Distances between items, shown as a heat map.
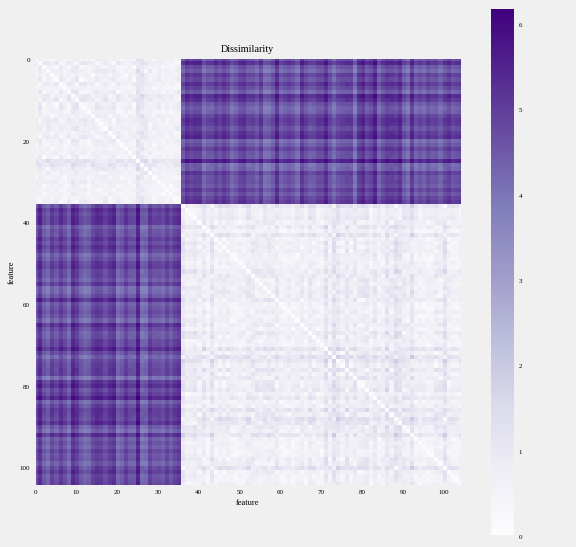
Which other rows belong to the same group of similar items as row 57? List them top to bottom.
36, 37, 38, 39, 40, 41, 42, 43, 44, 45, 46, 47, 48, 49, 50, 51, 52, 53, 54, 55, 56, 58, 59, 60, 61, 62, 63, 64, 65, 66, 67, 68, 69, 70, 71, 72, 73, 74, 75, 76, 77, 78, 79, 80, 81, 82, 83, 84, 85, 86, 87, 88, 89, 90, 91, 92, 93, 94, 95, 96, 97, 98, 99, 100, 101, 102, 103, 104
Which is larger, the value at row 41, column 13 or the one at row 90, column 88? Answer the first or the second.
the first
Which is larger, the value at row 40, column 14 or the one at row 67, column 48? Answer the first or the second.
the first
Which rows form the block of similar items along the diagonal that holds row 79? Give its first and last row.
36 to 104
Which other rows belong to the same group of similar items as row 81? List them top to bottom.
36, 37, 38, 39, 40, 41, 42, 43, 44, 45, 46, 47, 48, 49, 50, 51, 52, 53, 54, 55, 56, 57, 58, 59, 60, 61, 62, 63, 64, 65, 66, 67, 68, 69, 70, 71, 72, 73, 74, 75, 76, 77, 78, 79, 80, 82, 83, 84, 85, 86, 87, 88, 89, 90, 91, 92, 93, 94, 95, 96, 97, 98, 99, 100, 101, 102, 103, 104
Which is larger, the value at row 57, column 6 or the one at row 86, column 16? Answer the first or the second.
the second
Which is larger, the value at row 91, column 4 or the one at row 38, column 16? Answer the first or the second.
the second
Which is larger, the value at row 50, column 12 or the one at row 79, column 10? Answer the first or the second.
the second
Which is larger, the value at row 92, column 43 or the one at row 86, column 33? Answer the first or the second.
the second
